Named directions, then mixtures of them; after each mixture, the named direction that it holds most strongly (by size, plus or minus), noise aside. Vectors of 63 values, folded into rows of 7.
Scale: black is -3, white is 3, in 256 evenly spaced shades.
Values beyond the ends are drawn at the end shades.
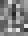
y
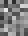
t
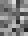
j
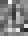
y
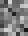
t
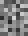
t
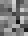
j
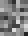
j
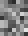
j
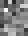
t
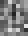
y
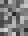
t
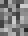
t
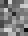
t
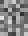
t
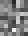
j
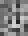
j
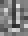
y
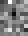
y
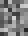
t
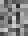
t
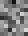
j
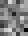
j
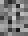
y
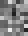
y
